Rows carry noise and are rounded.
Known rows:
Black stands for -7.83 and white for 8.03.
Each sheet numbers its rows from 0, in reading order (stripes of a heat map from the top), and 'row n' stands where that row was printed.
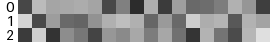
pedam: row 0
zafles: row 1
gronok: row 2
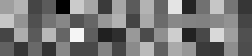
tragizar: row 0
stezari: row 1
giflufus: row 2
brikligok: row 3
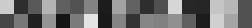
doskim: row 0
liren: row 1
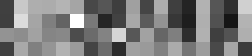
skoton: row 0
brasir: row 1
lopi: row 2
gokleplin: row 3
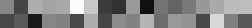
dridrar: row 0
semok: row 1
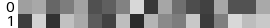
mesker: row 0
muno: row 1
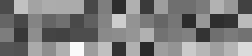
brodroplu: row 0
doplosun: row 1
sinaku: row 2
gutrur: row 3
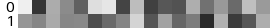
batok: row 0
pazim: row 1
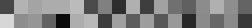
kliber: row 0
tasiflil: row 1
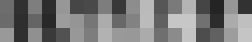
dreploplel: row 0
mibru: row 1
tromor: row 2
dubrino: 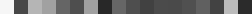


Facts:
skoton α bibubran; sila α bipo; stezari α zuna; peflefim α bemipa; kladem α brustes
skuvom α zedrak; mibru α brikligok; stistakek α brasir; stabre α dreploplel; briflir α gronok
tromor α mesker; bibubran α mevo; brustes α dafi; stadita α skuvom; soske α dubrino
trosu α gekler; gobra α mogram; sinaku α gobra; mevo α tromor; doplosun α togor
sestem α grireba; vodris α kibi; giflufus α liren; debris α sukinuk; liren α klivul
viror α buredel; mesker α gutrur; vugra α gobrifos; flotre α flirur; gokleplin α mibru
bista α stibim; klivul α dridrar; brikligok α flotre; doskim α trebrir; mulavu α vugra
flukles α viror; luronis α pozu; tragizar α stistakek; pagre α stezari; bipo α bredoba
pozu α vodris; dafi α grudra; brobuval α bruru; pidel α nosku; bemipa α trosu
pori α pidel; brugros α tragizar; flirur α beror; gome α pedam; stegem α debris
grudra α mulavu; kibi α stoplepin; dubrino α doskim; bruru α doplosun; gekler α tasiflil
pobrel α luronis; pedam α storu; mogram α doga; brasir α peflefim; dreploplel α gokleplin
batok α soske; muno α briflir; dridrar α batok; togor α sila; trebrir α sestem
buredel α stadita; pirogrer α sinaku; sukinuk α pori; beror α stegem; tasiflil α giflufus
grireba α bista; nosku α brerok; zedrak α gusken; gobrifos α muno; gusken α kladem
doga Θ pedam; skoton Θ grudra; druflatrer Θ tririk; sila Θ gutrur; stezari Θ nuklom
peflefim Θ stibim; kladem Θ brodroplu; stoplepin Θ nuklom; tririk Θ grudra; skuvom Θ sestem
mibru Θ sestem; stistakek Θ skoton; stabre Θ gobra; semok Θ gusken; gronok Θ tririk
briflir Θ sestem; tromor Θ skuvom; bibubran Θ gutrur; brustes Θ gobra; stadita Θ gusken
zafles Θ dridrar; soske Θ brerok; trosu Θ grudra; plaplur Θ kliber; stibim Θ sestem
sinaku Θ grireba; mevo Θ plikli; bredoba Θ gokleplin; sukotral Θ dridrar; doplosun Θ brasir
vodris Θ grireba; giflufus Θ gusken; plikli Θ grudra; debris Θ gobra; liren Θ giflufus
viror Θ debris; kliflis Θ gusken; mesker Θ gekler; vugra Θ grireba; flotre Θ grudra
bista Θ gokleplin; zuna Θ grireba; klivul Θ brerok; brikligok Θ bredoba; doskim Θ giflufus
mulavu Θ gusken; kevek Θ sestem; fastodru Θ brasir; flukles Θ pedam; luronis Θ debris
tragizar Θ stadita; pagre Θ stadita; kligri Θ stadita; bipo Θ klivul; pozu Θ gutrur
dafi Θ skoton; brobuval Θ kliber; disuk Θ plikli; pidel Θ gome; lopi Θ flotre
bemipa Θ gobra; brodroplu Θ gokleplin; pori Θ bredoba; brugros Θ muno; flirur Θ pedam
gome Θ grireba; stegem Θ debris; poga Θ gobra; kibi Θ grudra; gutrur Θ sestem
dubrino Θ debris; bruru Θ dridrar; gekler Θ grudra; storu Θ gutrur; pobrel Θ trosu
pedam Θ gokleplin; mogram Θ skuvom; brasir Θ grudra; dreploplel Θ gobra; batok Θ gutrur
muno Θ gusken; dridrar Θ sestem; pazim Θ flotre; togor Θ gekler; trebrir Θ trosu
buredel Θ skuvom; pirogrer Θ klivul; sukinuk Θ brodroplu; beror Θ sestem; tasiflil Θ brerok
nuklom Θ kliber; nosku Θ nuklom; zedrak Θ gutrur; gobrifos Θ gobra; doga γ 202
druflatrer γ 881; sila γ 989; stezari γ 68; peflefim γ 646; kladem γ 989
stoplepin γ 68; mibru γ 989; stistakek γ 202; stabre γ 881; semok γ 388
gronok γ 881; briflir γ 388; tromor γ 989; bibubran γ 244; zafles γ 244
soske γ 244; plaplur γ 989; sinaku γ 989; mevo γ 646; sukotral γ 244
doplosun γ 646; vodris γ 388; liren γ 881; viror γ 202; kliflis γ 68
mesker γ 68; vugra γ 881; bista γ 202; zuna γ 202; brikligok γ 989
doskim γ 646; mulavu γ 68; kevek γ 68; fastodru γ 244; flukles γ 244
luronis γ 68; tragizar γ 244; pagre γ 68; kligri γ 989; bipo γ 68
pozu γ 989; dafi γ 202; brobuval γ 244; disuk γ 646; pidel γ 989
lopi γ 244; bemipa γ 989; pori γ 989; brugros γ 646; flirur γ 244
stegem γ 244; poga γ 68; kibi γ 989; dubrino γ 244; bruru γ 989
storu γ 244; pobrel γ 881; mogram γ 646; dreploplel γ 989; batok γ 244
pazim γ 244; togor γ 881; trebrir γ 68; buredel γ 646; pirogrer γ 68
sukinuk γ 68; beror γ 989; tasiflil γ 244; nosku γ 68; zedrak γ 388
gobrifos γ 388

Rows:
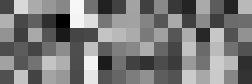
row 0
gekler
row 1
peflefim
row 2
pidel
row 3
vodris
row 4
bista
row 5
doga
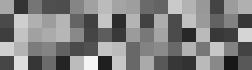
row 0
mogram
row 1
brustes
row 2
flotre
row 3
sukinuk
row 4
stistakek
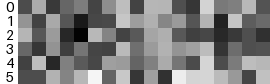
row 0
gobrifos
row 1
pori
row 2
bemipa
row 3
kladem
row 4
vugra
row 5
skuvom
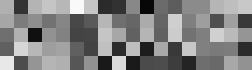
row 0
sestem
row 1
flirur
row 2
mulavu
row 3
debris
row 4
trebrir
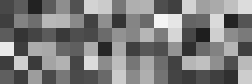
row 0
briflir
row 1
stadita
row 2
kligri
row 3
soske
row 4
dafi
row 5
kibi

